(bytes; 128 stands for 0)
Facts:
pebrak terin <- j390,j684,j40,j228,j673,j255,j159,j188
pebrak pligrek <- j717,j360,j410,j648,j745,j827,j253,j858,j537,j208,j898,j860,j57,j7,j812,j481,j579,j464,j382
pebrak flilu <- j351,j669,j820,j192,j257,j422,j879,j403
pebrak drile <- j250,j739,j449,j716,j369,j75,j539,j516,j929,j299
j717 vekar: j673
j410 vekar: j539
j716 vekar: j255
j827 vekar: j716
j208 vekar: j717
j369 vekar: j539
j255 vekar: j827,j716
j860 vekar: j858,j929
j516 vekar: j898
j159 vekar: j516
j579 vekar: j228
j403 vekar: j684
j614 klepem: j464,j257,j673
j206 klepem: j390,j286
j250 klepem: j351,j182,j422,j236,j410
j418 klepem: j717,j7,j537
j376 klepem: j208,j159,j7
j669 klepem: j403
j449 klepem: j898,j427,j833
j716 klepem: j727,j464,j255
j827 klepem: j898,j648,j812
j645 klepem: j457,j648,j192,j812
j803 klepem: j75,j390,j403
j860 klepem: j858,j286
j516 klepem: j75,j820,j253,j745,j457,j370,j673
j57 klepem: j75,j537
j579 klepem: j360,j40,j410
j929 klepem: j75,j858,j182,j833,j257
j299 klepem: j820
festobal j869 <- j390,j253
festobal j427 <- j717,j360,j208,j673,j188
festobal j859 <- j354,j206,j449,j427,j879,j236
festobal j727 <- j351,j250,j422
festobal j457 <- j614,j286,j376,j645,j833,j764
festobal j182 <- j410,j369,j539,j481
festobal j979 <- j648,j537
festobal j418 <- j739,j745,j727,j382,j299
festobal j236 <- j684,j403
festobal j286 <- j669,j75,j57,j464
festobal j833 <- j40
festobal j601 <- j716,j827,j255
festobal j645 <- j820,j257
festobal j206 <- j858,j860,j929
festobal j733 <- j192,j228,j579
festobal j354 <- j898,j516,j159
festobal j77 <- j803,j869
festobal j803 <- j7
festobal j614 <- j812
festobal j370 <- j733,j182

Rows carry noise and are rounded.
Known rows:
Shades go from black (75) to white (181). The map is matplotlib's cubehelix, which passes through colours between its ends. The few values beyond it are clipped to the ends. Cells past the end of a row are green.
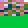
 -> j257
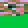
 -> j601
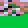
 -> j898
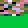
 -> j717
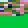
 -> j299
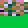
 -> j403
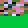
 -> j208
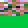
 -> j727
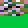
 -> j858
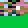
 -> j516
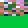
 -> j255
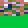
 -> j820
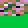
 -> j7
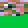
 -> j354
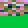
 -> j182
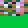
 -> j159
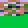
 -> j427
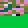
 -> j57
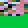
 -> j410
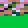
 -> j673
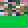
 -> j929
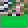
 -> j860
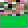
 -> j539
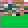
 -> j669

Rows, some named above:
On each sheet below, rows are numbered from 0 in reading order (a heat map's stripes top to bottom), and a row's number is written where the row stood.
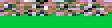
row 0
j879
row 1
j516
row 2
j250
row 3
j898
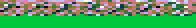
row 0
j537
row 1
j427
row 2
j192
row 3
j716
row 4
j820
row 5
j464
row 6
j827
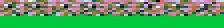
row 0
j188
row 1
j449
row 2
j236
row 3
j75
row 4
j206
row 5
j369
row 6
j803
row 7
j192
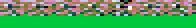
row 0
j645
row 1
j833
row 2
j614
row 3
j390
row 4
j516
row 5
j286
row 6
j40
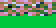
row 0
j182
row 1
j684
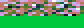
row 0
j427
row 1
j879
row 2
j579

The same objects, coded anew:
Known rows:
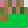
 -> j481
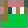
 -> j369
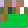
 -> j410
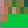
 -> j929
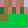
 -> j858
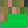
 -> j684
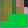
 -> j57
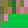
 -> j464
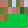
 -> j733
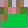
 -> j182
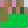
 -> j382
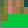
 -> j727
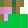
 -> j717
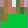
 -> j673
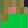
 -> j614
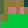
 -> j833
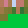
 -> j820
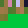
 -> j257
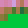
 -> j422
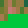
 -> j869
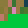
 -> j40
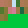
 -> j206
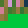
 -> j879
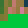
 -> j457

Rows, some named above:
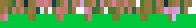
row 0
j75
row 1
j539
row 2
j208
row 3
j403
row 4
j360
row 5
j57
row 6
j717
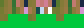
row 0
j57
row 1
j539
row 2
j57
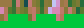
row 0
j669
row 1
j860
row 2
j250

